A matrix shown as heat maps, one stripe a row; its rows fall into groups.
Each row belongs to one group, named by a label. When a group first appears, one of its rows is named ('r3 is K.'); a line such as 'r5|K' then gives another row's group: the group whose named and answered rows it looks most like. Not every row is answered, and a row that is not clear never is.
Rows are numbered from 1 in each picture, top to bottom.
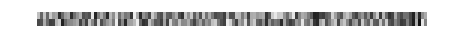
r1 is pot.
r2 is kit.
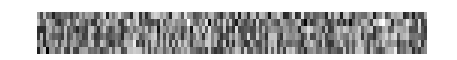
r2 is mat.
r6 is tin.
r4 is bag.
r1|pot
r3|bag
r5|bag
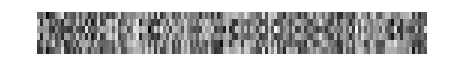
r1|tin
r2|mat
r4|mat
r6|tin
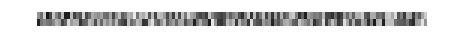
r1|tin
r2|kit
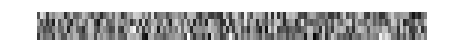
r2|pot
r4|kit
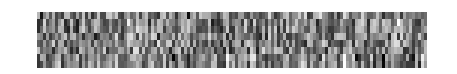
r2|tin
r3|tin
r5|tin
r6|pot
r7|kit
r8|kit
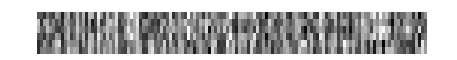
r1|kit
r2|mat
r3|mat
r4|kit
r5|kit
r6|kit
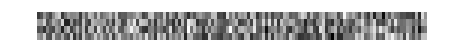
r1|kit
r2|tin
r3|kit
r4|tin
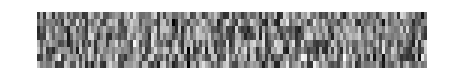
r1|bag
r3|bag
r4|bag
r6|pot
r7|kit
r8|mat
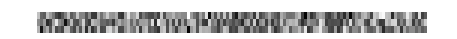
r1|mat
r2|tin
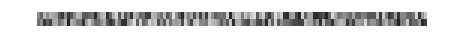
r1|pot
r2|bag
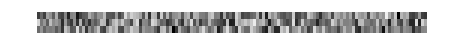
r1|bag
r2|pot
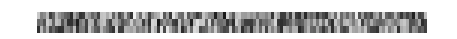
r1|pot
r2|bag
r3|bag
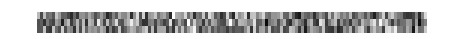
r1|pot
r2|kit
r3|tin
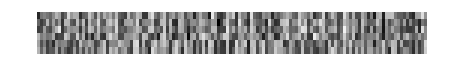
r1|kit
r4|mat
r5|pot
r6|pot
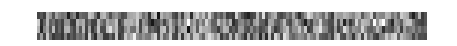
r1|bag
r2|mat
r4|bag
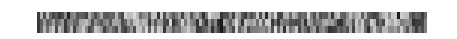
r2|tin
